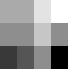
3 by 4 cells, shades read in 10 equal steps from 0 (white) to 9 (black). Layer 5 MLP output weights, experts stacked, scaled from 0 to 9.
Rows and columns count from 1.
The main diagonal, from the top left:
3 4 4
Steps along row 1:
same down down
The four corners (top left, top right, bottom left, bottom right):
3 0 7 9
